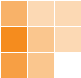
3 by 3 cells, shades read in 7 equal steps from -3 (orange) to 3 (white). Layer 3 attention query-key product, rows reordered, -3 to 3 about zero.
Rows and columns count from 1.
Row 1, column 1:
-1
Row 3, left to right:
-2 0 3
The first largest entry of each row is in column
2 3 3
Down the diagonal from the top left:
-1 0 3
